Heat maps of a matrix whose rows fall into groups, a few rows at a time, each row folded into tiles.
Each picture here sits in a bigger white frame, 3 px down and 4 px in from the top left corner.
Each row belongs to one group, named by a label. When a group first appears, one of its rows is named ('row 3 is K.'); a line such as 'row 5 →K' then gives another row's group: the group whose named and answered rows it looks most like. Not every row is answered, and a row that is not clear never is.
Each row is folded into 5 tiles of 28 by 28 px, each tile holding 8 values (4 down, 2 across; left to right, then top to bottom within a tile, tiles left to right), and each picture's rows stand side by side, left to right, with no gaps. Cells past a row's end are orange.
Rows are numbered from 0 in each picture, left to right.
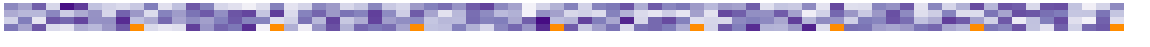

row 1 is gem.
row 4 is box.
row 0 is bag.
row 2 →gem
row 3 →bag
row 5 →gem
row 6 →box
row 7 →bag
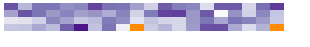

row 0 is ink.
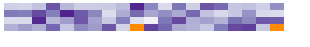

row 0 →gem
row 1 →box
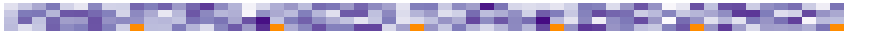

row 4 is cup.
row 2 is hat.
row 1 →bag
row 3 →bag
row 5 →cup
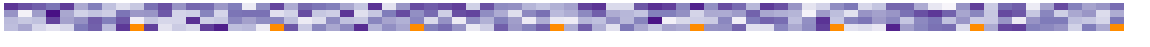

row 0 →bag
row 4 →cup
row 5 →bag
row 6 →gem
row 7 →cup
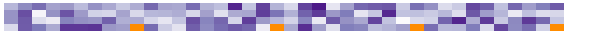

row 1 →ink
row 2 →cup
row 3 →box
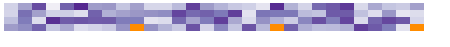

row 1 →gem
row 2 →box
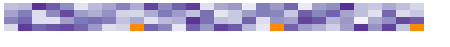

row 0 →hat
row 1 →ink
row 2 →box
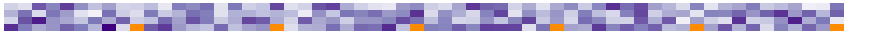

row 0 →box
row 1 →box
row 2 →gem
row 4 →hat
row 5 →gem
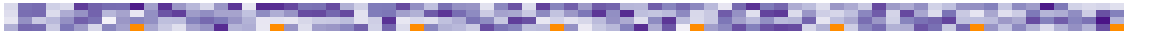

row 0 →cup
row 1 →ink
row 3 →ink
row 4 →ink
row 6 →hat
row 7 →bag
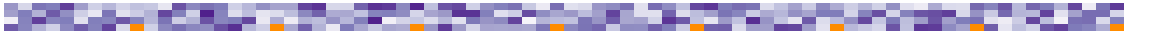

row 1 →hat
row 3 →cup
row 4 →box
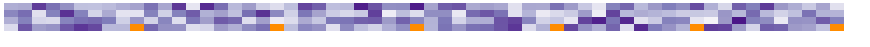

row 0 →hat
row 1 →bag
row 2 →cup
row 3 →hat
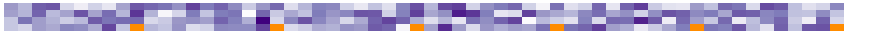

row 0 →gem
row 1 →bag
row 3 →cup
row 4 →cup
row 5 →bag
